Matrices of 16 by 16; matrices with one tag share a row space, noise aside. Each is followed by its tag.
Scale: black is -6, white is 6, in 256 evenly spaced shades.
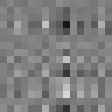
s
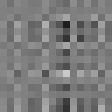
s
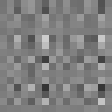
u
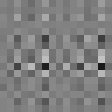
u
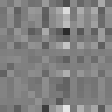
s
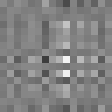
s
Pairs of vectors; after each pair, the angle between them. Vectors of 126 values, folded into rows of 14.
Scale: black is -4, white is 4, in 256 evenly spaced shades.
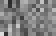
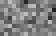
partly opposed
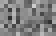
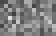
nearly opposite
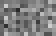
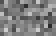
orthogonal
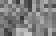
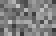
orthogonal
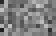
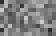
nearly parallel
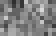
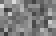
partly opposed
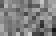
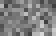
nearly opposite
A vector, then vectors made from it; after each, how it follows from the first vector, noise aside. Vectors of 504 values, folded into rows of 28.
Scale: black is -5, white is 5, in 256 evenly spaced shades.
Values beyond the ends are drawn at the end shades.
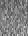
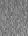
shrunk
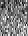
scaled up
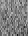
negated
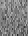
negated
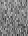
negated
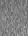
shrunk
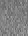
shrunk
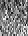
scaled up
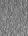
shrunk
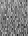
negated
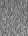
shrunk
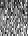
scaled up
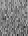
negated
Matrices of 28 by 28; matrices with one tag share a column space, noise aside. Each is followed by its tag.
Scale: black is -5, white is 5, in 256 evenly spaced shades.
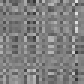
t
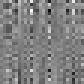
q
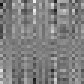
q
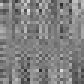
q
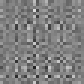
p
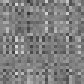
t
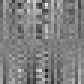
q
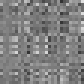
t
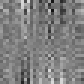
q
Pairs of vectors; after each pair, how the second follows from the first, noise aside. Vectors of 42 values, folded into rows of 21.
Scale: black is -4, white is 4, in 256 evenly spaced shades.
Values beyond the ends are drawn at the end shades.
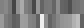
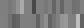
partly zeroed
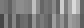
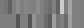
partly zeroed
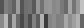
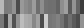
negated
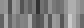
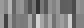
sign-scrambled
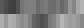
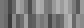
shuffled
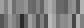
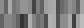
copied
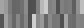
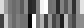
scaled up
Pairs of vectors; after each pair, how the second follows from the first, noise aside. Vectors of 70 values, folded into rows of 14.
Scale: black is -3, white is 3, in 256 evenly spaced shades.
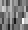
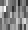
reversed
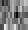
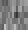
shrunk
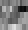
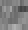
shrunk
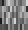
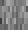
shrunk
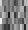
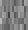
shrunk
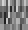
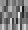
reversed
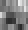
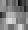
negated
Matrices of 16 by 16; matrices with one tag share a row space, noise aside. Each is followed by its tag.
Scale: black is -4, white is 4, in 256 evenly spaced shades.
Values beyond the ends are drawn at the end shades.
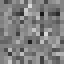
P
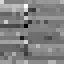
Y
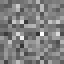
P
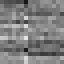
Y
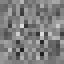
P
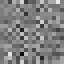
P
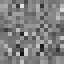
P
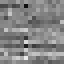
Y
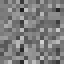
P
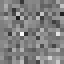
P
